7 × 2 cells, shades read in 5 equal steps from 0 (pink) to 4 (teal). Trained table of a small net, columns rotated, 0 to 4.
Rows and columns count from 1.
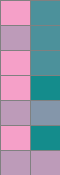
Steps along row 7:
same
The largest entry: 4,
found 2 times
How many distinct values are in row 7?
1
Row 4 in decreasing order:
4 0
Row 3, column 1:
0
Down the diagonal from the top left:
0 3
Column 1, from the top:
0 1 0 0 1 0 1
